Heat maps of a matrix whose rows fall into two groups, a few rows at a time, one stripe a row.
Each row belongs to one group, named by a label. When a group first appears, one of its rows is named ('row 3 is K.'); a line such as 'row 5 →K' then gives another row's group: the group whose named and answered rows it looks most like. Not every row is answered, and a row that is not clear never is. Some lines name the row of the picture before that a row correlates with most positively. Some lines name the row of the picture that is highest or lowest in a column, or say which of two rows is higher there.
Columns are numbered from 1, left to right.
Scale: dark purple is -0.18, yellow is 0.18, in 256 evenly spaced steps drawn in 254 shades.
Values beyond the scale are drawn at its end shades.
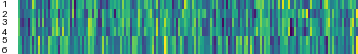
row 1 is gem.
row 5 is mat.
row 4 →gem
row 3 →gem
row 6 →mat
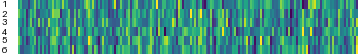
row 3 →mat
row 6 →gem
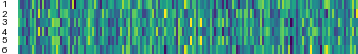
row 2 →mat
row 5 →mat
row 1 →gem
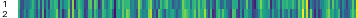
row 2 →gem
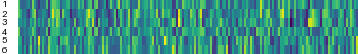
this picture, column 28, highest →4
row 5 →mat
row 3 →mat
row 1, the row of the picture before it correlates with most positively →1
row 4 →gem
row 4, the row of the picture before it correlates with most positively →1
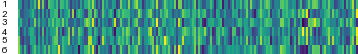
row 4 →gem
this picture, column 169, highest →4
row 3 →mat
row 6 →mat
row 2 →gem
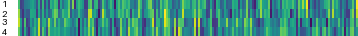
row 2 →gem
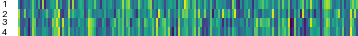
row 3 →gem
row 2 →gem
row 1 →gem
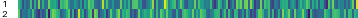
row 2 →gem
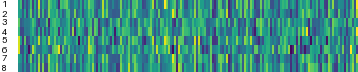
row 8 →mat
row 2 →mat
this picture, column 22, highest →1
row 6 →gem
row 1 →mat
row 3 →gem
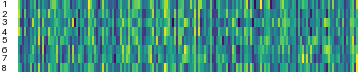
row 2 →mat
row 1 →mat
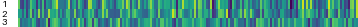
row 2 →mat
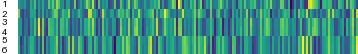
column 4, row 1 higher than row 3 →Yes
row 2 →gem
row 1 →mat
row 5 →gem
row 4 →mat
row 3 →mat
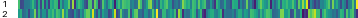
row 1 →gem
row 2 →mat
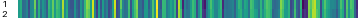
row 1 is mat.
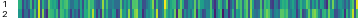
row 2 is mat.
